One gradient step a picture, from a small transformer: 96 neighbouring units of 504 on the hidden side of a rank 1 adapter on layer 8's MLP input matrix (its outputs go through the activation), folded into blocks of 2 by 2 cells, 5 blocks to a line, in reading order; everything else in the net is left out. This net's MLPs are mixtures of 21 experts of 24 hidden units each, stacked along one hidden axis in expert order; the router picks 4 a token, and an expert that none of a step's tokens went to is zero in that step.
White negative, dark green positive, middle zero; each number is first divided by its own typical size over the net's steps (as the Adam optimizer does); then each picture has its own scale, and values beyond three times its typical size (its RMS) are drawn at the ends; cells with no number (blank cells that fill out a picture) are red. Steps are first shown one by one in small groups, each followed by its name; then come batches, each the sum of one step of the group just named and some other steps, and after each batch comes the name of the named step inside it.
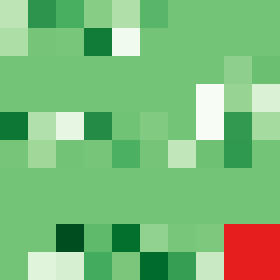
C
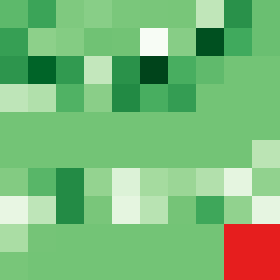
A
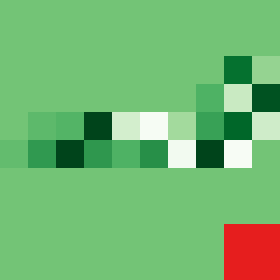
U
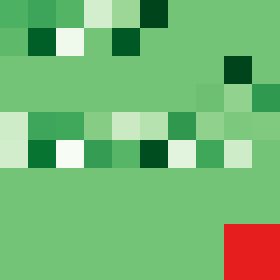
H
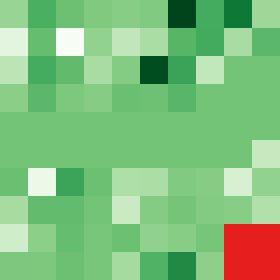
A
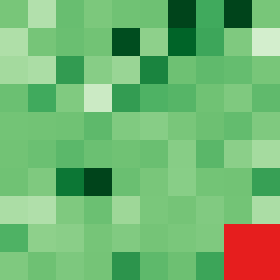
U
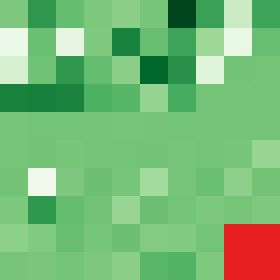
H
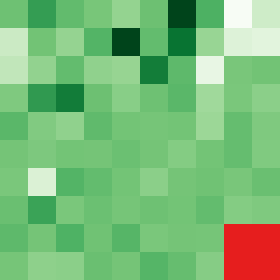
C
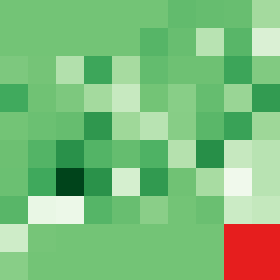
U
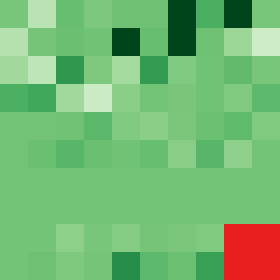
U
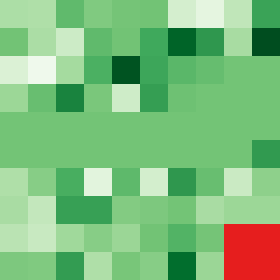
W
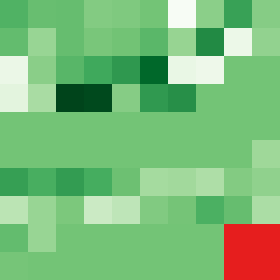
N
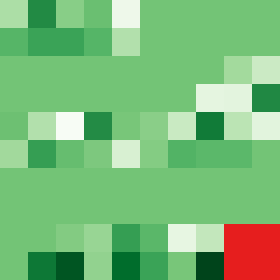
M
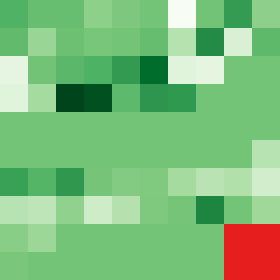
N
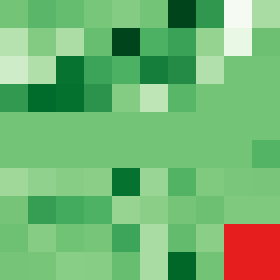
W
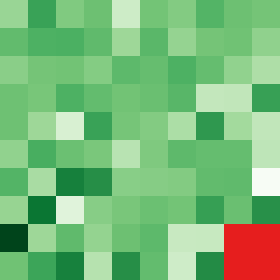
M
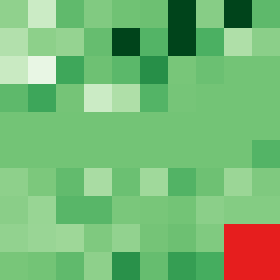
W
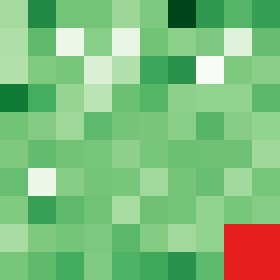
M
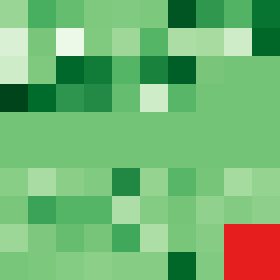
W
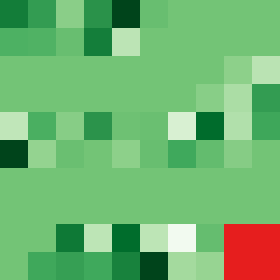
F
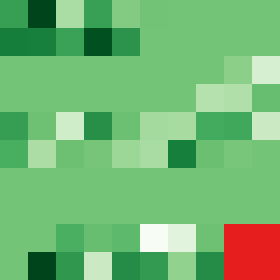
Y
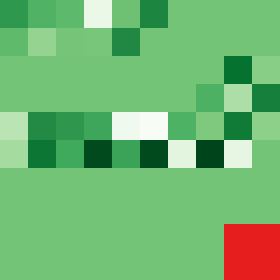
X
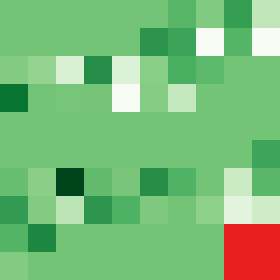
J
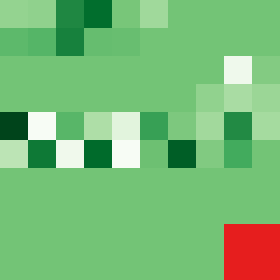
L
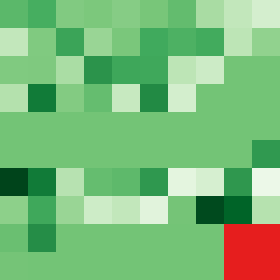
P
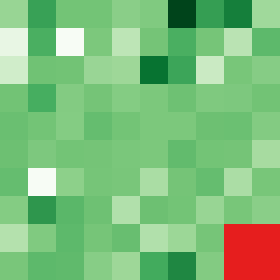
Y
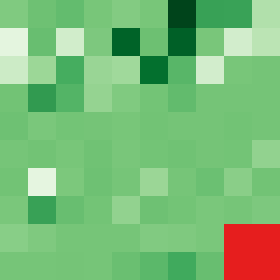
L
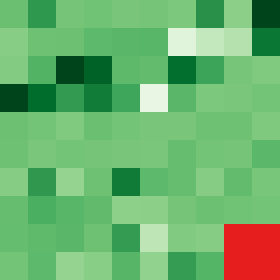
Y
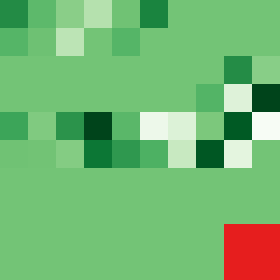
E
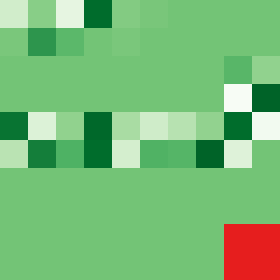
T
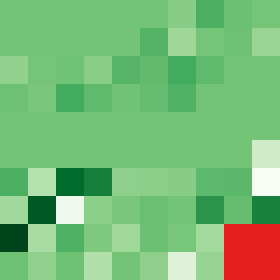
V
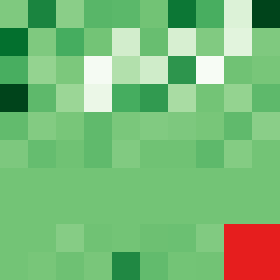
T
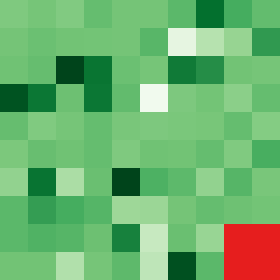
T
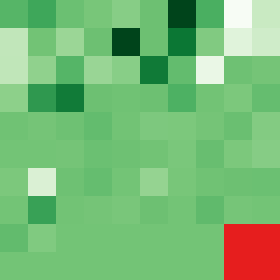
E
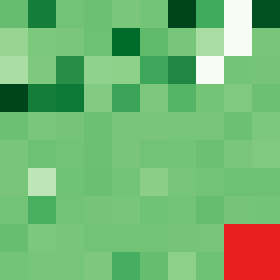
T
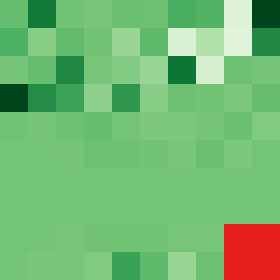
E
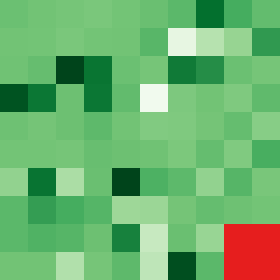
E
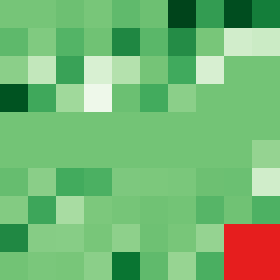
V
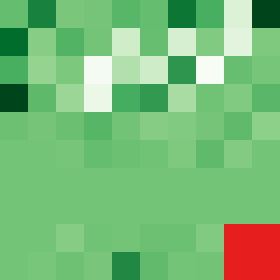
E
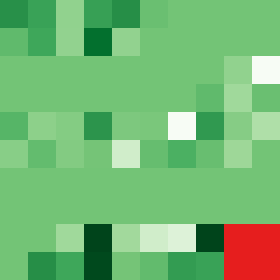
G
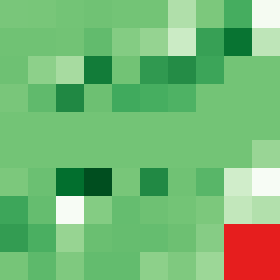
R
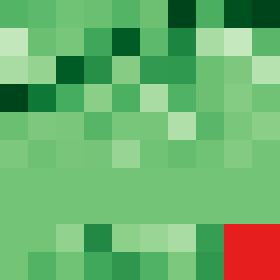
G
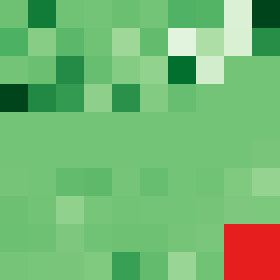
R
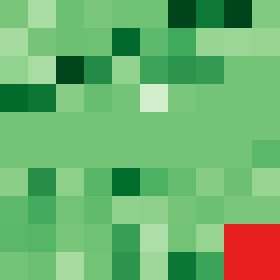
R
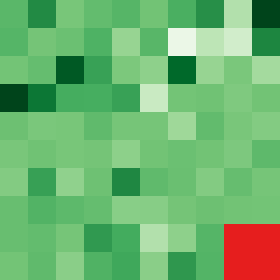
G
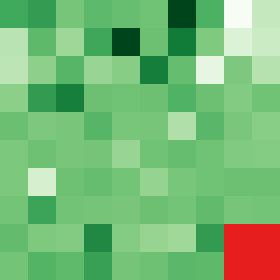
G
